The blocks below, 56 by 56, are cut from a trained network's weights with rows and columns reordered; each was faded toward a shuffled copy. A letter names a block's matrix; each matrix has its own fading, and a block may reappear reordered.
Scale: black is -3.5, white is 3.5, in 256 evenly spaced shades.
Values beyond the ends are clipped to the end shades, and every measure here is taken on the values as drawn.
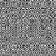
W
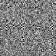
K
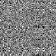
K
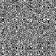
K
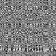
W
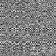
W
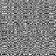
W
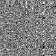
K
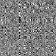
K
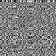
W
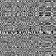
W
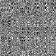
K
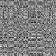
W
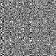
K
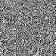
K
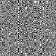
K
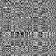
W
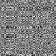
W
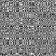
W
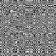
W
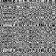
W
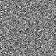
K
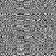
W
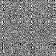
K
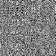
K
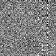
K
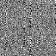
K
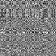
W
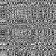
W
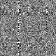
K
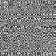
W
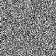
K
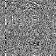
K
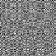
W
